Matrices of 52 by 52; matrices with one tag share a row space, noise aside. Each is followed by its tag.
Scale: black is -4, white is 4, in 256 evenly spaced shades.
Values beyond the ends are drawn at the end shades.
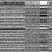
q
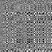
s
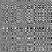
s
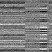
q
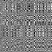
s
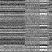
q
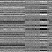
q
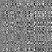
s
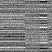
q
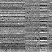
q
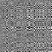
s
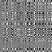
s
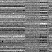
q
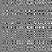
s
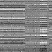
q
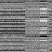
q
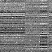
q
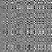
s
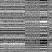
q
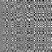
s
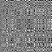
s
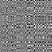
s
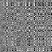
s
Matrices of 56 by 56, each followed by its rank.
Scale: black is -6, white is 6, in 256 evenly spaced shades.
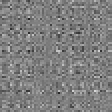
five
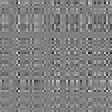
two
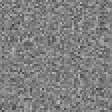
ten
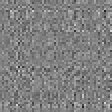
five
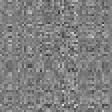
five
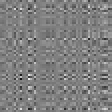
two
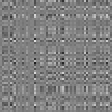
two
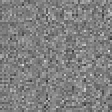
ten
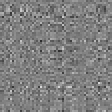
five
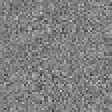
ten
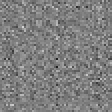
ten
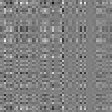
two
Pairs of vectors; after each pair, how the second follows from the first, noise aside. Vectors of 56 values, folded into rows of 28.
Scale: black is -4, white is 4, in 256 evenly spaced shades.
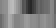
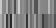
shuffled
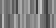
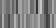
copied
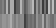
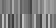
reversed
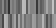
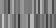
reversed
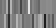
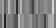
shuffled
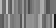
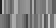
reversed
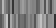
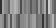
reversed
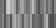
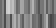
copied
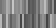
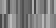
reversed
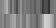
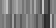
sign-scrambled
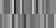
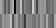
copied
